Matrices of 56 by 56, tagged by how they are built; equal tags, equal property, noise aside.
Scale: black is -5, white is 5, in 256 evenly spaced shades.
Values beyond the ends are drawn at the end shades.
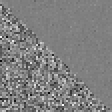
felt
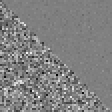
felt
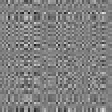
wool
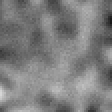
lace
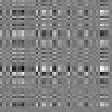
wool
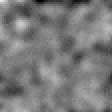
lace
